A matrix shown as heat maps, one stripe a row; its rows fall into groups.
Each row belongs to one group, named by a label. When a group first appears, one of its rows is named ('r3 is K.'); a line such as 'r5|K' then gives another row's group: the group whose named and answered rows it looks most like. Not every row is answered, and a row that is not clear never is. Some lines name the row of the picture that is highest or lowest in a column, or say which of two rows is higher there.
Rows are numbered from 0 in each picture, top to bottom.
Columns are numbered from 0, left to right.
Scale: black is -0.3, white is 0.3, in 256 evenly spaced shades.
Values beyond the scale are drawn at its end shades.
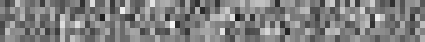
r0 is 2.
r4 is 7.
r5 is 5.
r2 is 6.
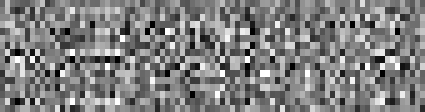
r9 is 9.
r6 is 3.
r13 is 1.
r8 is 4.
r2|9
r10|7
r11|2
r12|7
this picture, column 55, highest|3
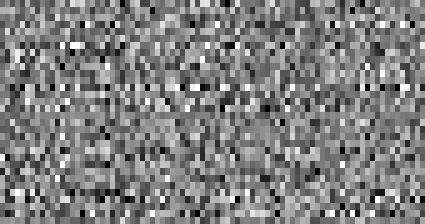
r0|5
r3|1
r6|5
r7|4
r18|6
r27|4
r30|2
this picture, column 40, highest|8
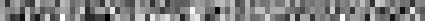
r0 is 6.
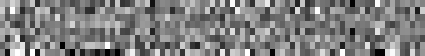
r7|4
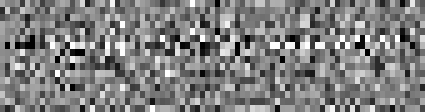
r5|9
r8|5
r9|4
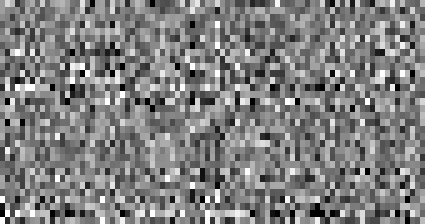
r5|9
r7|4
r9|5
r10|1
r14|3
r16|5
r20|2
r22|6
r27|1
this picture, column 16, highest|9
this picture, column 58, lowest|30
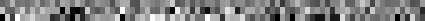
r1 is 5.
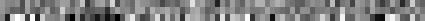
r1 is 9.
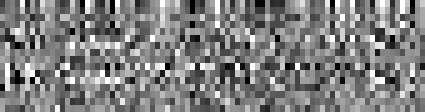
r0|1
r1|1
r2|9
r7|5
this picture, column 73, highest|5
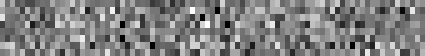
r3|5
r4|2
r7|9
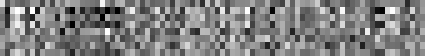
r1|4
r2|6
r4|9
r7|4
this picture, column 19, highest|4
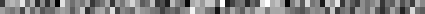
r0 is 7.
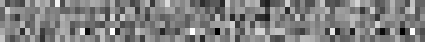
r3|6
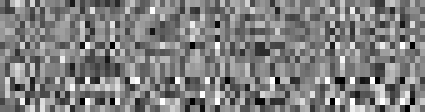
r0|4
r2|9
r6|1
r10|4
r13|7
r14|1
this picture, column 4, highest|14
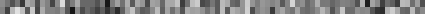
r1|4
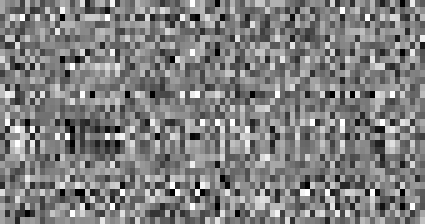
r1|9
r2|9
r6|6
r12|3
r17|7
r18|4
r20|4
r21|4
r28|2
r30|3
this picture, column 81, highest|17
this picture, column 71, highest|13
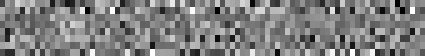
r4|6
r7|2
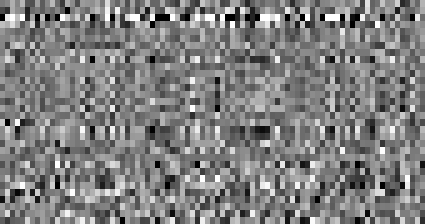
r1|3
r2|7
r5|9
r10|6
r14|2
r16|1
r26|7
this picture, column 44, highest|2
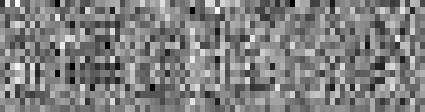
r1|1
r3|4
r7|7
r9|4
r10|7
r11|4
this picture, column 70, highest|1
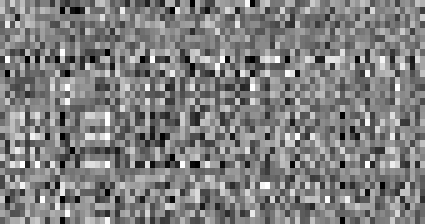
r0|3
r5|4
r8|7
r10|3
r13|3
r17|9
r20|3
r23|9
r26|7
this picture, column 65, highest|28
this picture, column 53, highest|26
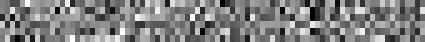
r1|5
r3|3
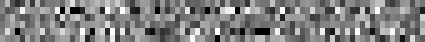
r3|9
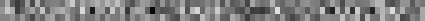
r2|9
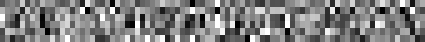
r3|6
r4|7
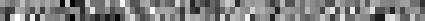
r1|2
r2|4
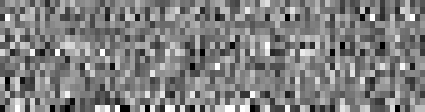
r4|4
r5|6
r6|7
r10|2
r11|6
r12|6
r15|3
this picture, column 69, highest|15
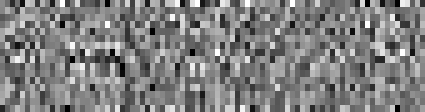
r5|6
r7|1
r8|4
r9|5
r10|5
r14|6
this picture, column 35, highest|0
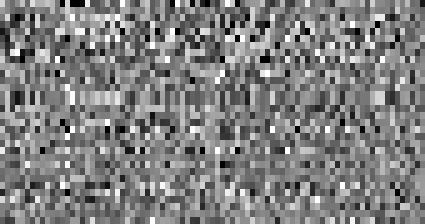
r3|2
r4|5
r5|3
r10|7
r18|5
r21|6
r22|1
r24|1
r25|5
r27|3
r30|4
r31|2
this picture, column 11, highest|8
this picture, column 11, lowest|10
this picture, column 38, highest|18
